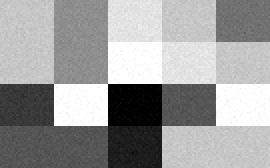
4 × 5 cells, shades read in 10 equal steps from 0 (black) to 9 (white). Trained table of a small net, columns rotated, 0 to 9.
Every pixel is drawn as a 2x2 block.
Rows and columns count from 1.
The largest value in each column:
7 9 9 8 9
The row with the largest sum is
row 2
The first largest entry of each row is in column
3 3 2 4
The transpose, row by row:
7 7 2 3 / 5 5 9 3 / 8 9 0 1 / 7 8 3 7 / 4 7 9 7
